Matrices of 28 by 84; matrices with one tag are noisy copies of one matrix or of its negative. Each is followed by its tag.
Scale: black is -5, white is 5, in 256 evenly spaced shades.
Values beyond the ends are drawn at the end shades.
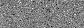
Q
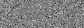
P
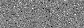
Q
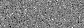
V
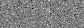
Q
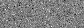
Q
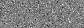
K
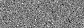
K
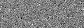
P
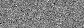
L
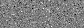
Q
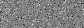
P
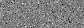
K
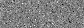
K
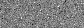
P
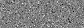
K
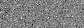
P
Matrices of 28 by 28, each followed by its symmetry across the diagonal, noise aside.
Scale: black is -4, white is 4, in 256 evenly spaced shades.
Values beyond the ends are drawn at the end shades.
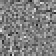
antisymmetric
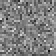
antisymmetric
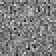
neither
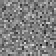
antisymmetric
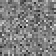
antisymmetric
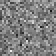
antisymmetric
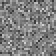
symmetric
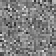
antisymmetric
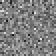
antisymmetric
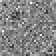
symmetric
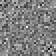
symmetric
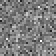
symmetric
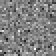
neither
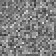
symmetric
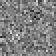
antisymmetric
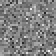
neither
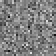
neither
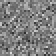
neither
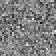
neither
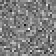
symmetric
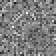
symmetric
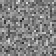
neither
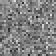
neither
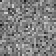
symmetric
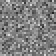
neither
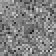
symmetric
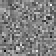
antisymmetric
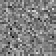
antisymmetric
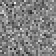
neither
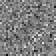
symmetric
